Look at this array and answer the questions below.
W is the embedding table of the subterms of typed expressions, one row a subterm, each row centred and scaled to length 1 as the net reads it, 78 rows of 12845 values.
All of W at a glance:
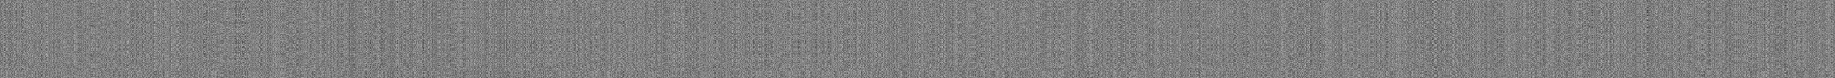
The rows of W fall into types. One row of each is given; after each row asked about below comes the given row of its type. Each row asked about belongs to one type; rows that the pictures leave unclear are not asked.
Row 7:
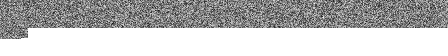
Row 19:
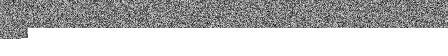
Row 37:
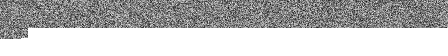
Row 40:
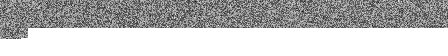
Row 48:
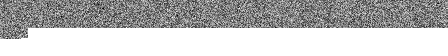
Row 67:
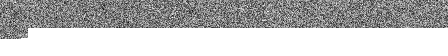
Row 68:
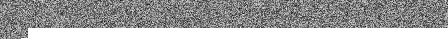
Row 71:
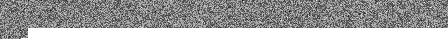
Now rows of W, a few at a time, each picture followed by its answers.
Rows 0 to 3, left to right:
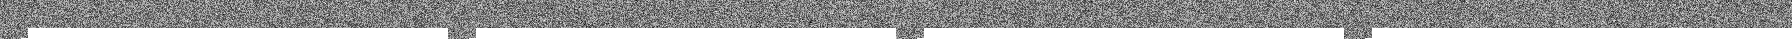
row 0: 48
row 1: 68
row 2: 40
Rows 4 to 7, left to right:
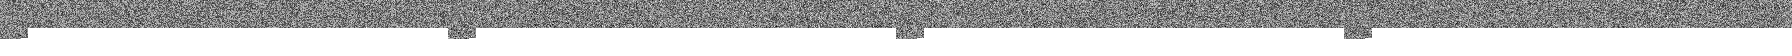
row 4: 19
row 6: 68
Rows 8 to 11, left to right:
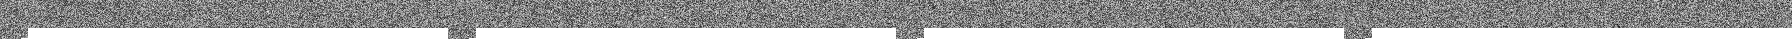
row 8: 71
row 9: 40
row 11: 7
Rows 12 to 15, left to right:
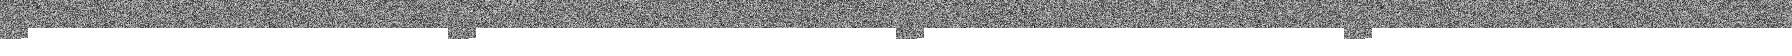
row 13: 37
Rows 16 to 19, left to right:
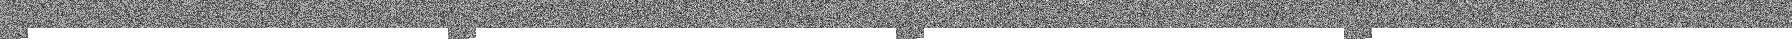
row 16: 19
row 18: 67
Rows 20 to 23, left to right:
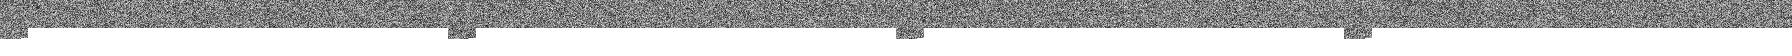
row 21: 7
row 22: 7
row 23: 71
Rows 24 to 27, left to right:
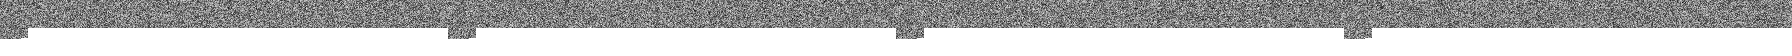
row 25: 71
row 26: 68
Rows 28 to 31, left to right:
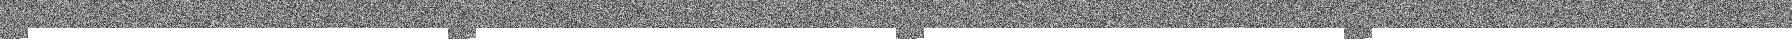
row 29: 67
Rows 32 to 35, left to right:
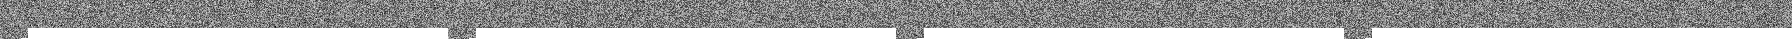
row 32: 48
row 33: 40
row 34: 19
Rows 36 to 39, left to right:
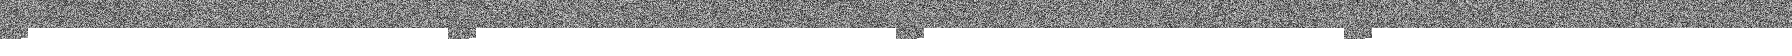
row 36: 71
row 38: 71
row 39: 19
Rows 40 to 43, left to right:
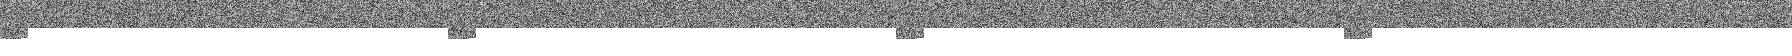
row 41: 19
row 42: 19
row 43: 68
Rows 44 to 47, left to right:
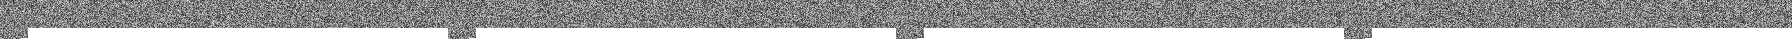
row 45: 48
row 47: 19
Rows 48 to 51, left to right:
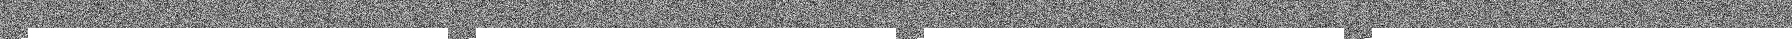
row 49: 48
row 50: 48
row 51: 7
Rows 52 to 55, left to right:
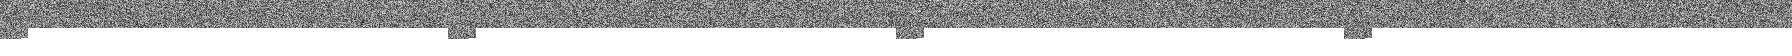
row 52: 68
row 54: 37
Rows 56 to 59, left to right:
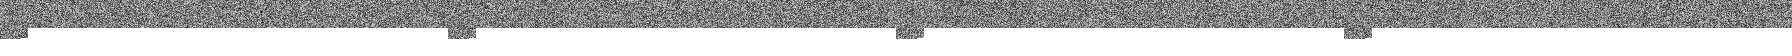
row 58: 71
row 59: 71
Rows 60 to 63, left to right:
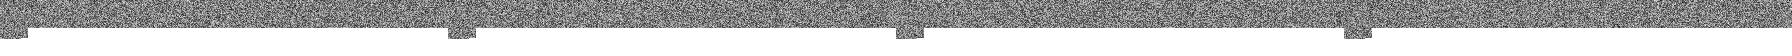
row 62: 19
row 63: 7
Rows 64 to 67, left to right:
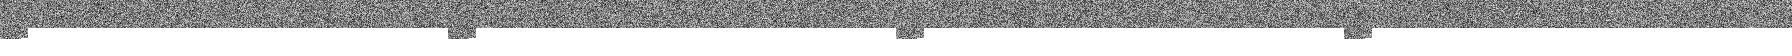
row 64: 48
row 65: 67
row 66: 40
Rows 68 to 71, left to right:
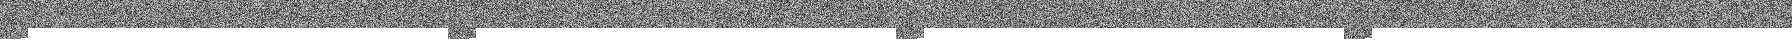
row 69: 7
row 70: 67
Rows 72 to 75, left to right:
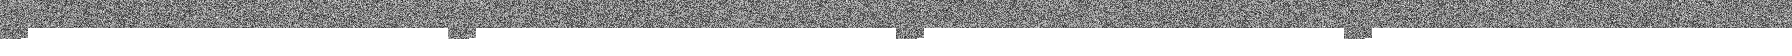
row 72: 40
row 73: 40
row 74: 71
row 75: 48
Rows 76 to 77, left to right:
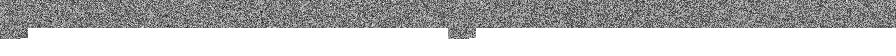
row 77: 40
